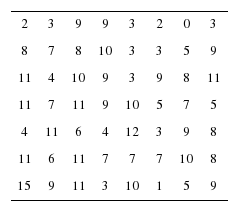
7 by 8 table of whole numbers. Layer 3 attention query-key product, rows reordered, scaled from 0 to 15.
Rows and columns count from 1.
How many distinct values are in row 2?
6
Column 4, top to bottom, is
9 10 9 9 4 7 3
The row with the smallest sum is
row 1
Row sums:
31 53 65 65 57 67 63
